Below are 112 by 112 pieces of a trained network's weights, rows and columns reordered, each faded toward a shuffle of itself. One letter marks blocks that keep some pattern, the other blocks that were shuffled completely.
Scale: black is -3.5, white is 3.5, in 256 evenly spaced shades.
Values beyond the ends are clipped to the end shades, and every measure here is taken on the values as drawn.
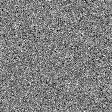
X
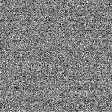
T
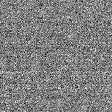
T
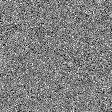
X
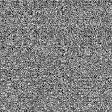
T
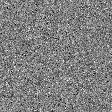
X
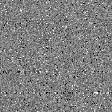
T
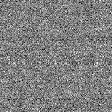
T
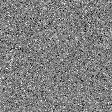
X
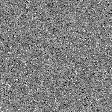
X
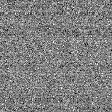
T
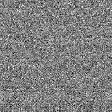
T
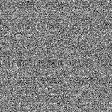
T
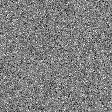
X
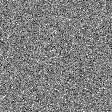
X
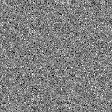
T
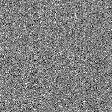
T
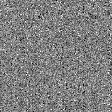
T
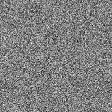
T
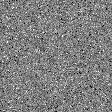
X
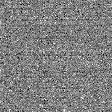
T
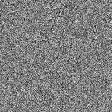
T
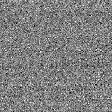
T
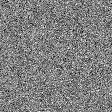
X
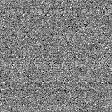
T
